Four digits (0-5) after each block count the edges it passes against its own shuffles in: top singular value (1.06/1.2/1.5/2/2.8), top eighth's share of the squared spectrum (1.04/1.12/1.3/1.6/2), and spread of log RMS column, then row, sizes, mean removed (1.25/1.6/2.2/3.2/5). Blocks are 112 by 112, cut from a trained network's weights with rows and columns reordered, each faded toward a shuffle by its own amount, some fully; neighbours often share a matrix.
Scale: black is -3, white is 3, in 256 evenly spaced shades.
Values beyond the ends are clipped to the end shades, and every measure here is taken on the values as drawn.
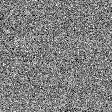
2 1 0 0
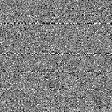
4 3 1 3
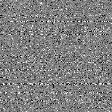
4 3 1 3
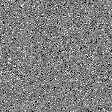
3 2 0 1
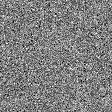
0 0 0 0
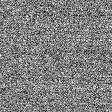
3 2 0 1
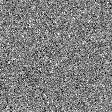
1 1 0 0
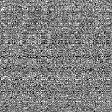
4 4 2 3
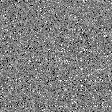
3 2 0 2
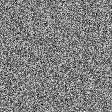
1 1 0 0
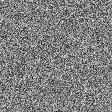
0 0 0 0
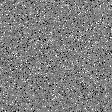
0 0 0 0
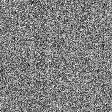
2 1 0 0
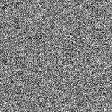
3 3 1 1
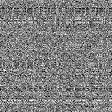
4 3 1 2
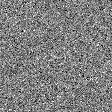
0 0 0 0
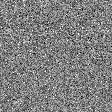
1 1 0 0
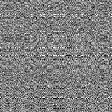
4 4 1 3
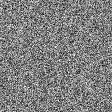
2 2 0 0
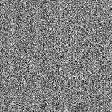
3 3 0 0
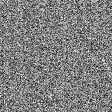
2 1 0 0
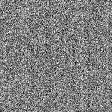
3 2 0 0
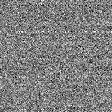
3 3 0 1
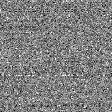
3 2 0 1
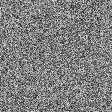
0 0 0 0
